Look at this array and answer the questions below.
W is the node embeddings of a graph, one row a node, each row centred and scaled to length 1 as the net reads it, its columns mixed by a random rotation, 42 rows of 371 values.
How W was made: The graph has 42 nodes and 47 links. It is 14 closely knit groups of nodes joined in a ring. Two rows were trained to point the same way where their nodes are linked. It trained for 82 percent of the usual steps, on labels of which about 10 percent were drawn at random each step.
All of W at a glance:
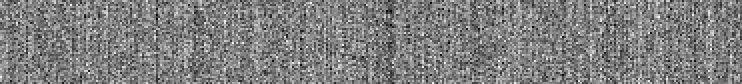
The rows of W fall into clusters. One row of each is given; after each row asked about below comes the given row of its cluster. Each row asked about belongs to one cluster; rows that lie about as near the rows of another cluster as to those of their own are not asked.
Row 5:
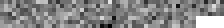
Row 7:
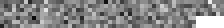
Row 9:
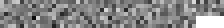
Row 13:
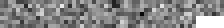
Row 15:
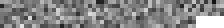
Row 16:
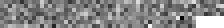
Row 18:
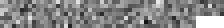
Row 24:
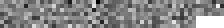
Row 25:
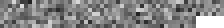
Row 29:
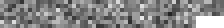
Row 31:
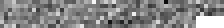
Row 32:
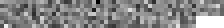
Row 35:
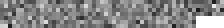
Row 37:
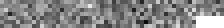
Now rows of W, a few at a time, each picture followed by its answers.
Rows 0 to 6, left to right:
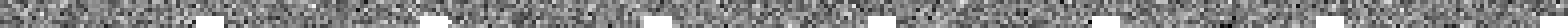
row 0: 13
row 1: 37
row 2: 29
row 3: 35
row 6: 35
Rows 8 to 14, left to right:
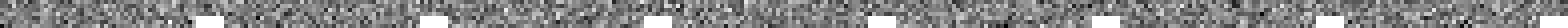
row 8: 7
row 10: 31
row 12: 5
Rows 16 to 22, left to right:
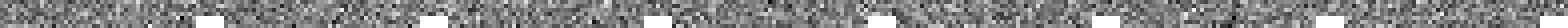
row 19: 37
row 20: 24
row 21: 5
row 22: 25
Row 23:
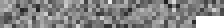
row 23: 18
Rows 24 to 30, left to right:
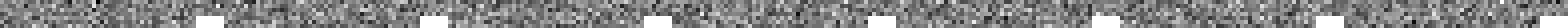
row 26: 16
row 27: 18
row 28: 32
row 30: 15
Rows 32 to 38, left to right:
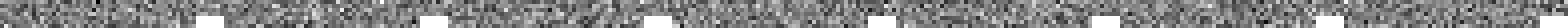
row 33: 15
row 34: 31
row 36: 16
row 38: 9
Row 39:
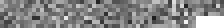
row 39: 24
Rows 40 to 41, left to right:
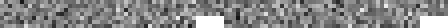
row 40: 9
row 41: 13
